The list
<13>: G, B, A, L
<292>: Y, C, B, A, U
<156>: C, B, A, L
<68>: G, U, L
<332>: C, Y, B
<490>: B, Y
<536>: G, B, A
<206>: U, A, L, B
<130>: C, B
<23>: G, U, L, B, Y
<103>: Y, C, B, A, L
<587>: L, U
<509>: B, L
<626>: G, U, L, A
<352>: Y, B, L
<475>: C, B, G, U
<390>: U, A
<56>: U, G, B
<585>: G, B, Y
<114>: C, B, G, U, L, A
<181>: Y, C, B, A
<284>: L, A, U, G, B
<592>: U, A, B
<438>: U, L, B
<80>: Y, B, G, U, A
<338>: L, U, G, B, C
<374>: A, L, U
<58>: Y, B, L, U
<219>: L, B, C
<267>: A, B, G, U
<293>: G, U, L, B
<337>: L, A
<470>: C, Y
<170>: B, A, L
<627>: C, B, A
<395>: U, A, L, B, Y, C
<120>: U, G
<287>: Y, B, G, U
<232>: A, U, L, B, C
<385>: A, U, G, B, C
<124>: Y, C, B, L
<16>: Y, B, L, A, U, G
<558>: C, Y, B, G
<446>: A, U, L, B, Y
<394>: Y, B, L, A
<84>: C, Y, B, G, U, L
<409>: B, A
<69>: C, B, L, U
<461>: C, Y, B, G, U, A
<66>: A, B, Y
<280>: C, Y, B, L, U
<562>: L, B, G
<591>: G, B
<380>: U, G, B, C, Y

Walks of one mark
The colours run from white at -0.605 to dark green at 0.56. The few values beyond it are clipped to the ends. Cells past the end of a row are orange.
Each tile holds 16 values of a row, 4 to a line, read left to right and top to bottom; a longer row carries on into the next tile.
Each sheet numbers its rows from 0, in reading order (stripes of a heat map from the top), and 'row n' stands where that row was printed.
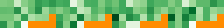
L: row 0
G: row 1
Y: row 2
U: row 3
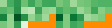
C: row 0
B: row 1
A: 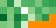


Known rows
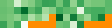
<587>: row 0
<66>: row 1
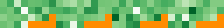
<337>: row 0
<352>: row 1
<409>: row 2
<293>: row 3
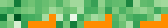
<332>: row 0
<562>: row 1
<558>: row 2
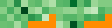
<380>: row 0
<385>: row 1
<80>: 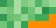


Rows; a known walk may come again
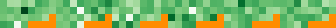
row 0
<58>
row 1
<337>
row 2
<562>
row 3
<409>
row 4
<219>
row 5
<558>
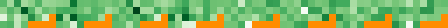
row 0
<84>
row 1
<332>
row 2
<380>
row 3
<470>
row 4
<374>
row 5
<170>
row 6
<80>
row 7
<352>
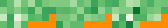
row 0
<16>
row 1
<509>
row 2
<293>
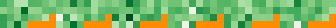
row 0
<56>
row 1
<114>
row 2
<292>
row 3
<394>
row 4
<591>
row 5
<124>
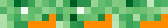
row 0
<156>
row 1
<627>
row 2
<232>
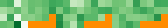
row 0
<626>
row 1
<585>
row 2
<206>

